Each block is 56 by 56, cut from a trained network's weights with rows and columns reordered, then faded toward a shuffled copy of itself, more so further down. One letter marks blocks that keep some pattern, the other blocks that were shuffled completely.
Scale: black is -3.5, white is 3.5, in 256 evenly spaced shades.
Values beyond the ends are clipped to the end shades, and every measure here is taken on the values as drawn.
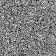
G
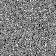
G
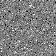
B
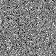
B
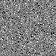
B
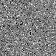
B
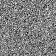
G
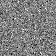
G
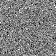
B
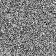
G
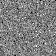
G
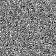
B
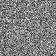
B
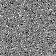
G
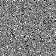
B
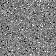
G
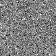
B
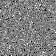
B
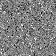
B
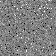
G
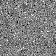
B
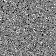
G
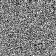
B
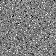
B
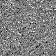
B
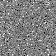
G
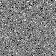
G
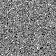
G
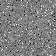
G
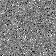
G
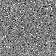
B
